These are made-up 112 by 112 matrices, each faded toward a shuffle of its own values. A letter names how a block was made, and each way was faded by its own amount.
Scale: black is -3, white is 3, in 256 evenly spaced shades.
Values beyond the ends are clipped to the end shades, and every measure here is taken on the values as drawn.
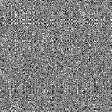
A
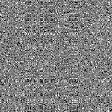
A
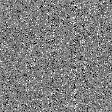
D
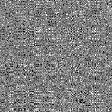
A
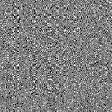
A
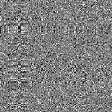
A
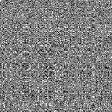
A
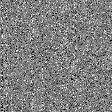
D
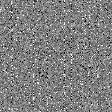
D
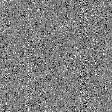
D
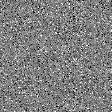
D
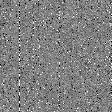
D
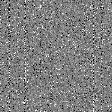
D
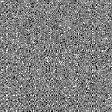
A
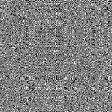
A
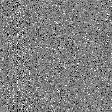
D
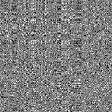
A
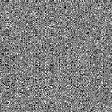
A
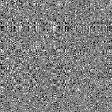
A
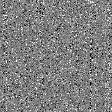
D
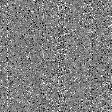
D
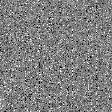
D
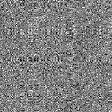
A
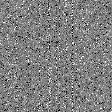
D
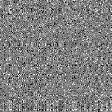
A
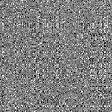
A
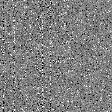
D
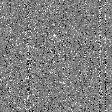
D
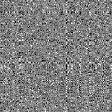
A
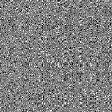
A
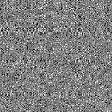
A
